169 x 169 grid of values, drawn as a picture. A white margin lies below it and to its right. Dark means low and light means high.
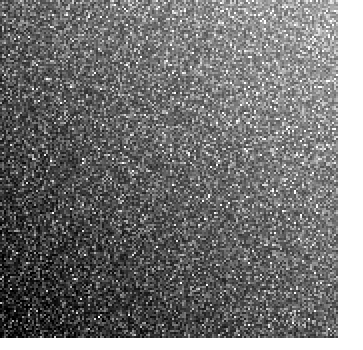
The top right is the ninth with the highest average. Neither half mirrors the other. Values rise toward the top right. There are no regular stripes. No row or column stands out. The ninth with the lowest average is the bottom left.
